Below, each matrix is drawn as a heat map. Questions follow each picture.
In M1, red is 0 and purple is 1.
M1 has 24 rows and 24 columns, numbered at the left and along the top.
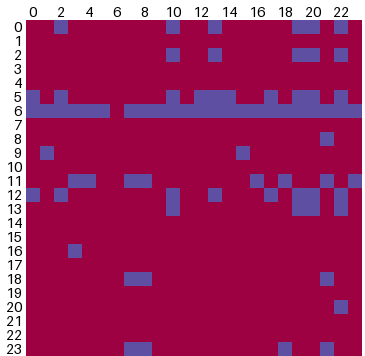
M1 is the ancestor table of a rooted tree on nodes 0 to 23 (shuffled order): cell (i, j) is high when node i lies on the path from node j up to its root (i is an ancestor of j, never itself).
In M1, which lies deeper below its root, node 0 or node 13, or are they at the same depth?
node 13
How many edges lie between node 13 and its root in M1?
5
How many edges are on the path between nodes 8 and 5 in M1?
5
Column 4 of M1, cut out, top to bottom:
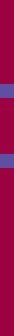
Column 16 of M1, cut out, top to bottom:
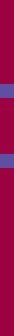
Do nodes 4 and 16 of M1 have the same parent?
yes
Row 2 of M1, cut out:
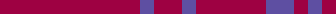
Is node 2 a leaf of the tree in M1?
no
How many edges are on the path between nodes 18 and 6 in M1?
3
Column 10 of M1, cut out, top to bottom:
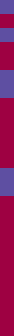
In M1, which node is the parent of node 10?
13
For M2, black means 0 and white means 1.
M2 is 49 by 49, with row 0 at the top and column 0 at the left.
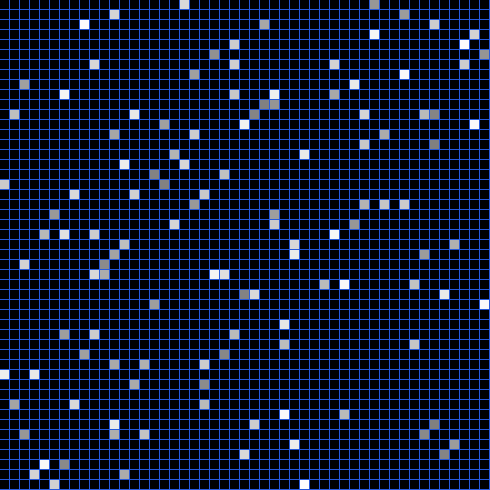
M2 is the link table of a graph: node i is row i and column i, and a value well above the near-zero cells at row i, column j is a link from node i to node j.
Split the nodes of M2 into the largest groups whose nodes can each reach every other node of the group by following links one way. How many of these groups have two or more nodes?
2
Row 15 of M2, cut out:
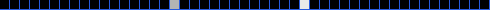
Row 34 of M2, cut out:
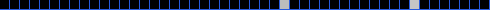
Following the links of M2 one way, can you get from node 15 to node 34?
no
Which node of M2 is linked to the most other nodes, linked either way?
node 11
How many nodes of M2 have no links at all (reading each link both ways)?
2
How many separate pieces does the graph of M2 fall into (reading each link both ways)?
4
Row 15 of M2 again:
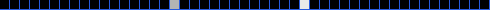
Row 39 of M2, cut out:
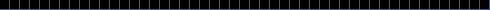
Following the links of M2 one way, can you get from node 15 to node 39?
no
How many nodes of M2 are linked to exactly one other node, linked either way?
1
